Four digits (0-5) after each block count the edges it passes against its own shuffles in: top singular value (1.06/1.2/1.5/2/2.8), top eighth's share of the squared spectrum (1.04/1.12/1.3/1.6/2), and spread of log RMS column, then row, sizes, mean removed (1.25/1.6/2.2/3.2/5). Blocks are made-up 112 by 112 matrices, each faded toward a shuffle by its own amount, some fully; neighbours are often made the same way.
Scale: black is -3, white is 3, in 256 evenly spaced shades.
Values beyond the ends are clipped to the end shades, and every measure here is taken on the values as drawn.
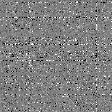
2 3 3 3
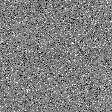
0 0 0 0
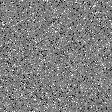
1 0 0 0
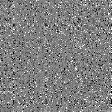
4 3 2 2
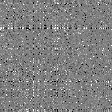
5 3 2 2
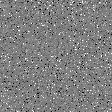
2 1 0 0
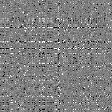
5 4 3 3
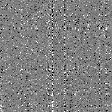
4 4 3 2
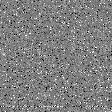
3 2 0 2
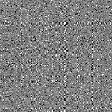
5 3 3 2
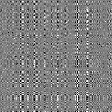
5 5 4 4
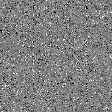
3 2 1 0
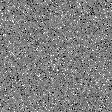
1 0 0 0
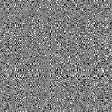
5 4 3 3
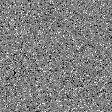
3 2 1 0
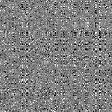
5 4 3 3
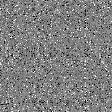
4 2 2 1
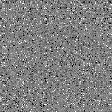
4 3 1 2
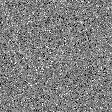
0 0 0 0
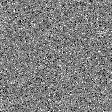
0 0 0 0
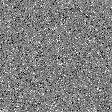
0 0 0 0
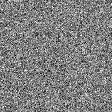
3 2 0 0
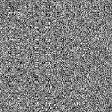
4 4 3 2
